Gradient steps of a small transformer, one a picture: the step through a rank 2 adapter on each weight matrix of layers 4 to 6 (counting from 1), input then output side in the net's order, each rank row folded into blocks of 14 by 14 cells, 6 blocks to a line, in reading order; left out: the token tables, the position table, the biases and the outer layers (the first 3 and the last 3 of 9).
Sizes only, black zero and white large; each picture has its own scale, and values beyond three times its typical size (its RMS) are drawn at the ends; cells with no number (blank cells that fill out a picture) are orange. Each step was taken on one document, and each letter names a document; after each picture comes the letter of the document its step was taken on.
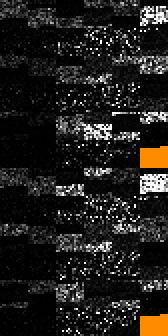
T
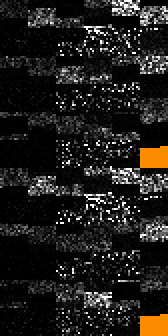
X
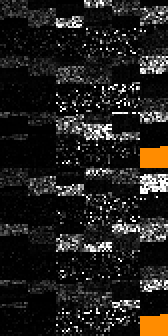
T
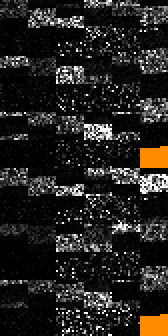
X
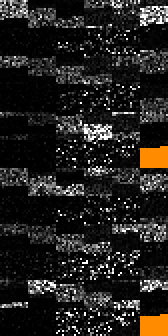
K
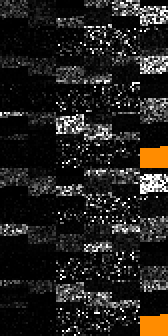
T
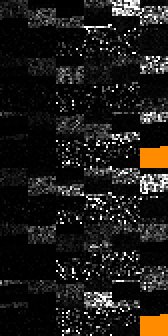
X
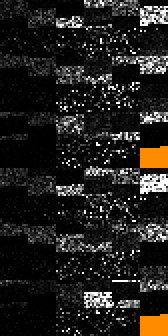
T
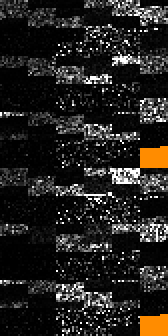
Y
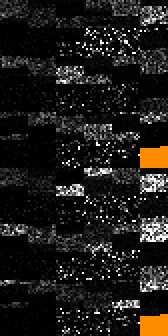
T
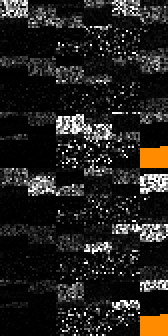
K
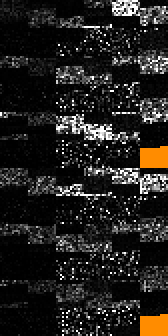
X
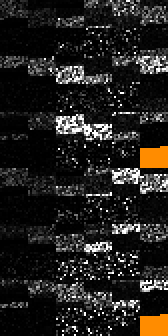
K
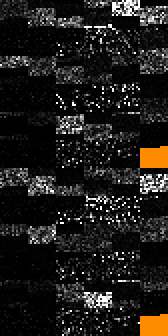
Y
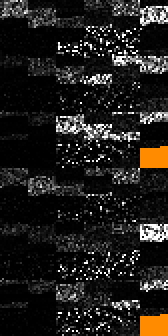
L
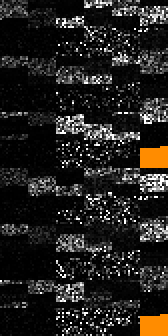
X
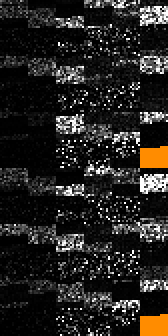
K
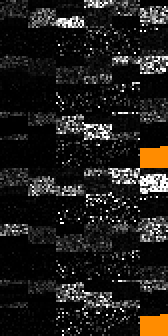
T
